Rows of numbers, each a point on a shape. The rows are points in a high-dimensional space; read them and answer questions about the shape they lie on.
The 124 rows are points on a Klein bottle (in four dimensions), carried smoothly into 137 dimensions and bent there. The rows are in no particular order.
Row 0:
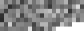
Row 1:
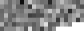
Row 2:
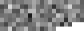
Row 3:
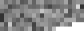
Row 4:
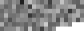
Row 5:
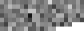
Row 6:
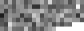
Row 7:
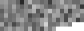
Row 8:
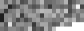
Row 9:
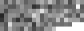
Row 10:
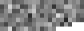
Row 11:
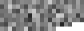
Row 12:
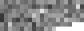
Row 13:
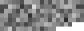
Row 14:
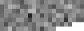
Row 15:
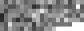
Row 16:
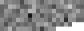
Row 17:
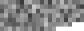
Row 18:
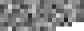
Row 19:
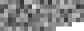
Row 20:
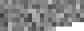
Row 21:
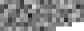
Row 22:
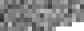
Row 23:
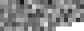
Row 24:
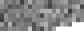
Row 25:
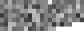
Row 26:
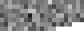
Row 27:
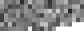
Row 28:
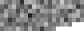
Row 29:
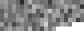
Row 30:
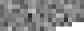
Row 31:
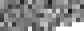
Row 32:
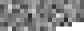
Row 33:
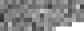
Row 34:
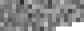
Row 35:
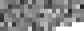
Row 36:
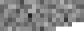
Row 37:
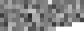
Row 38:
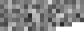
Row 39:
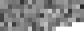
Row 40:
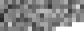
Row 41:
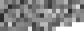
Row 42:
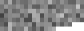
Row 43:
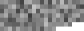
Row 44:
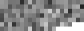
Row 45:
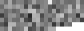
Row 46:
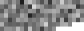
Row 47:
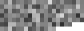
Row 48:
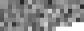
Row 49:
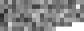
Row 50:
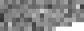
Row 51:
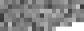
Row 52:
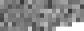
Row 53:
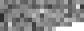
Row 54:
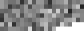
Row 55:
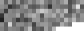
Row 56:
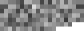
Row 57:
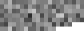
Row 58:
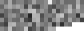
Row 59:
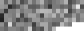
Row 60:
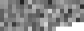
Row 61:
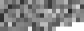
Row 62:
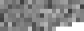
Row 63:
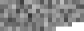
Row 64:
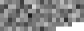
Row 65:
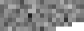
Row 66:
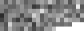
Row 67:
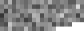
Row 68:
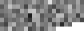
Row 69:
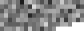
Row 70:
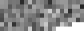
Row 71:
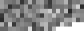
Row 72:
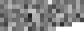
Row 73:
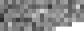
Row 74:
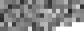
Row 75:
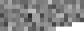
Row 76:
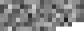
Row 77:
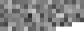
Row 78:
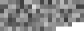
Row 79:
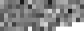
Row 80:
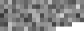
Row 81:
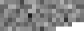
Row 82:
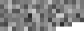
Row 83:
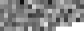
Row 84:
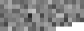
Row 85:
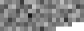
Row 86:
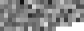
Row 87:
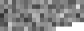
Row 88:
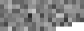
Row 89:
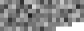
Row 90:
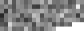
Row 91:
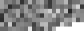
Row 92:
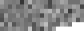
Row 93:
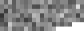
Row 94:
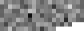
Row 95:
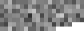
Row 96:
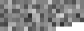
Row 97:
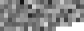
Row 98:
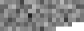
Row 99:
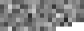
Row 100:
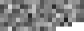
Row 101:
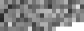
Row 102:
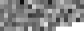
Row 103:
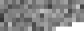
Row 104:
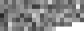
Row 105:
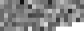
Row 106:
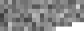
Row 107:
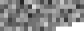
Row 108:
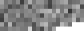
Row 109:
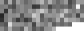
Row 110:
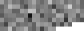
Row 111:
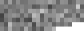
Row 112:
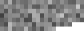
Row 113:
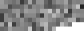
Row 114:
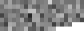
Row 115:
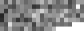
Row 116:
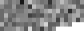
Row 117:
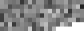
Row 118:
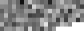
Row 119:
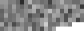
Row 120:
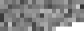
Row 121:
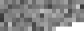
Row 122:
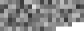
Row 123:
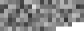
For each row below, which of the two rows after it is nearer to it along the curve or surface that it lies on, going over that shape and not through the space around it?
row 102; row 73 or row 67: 73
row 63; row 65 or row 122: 65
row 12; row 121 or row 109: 121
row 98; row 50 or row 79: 79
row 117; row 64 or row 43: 43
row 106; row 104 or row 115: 115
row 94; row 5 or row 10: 5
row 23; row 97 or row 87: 97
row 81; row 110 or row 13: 110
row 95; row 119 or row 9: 9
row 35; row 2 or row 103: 103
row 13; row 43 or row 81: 43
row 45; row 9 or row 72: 72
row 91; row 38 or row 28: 28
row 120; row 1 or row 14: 1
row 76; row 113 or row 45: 45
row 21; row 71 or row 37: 37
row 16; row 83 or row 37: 37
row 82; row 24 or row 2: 2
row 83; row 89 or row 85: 89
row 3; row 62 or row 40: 62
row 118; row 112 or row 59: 59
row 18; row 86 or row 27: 86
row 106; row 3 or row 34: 3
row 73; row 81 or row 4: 4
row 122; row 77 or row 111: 77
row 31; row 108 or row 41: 41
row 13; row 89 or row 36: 89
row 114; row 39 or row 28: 28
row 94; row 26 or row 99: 26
